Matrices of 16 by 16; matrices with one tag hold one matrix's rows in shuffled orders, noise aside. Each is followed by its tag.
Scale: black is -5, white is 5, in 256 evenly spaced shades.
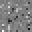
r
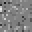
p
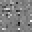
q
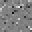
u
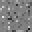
r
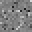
u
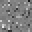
r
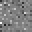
p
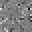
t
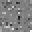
q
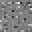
u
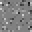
t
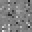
r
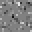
u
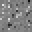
r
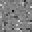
u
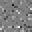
u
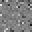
t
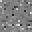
u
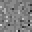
t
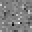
u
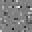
u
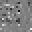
q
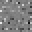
t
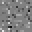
r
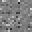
q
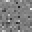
q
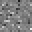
q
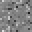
r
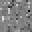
r
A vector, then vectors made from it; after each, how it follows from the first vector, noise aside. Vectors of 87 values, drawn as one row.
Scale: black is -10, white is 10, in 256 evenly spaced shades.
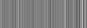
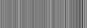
sign-scrambled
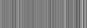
copied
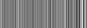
scaled up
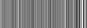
scaled up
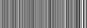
scaled up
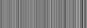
negated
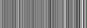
scaled up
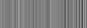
sign-scrambled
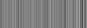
negated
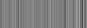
negated
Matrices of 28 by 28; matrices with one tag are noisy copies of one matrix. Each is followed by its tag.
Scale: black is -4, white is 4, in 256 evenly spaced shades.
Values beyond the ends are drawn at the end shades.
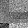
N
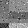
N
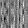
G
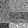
N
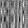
G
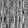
G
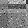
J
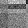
J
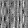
G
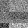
N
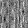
G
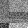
N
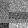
N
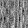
G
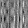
G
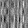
G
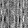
G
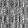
G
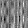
G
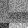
N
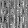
G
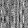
G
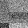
N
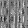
G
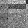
J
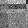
J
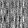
G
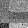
N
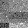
N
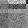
J
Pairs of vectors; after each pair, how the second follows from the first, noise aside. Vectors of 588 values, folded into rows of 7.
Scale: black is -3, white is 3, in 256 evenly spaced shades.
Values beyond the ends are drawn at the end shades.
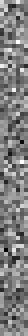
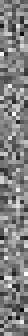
shuffled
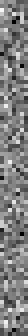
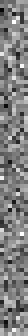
negated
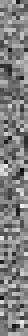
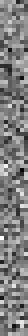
copied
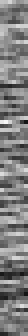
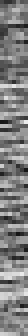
negated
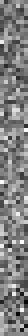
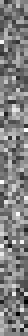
copied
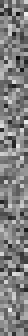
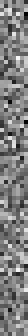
negated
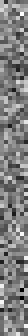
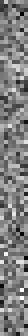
negated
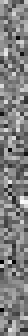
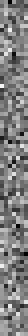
shuffled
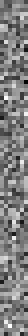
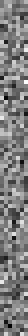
negated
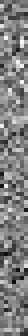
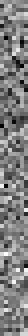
negated
